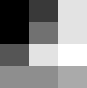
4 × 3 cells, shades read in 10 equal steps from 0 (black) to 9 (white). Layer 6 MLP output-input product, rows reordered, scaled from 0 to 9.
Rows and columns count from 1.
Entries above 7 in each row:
1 1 2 0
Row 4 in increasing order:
5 5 6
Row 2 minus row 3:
-3 -4 -1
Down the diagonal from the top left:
0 4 9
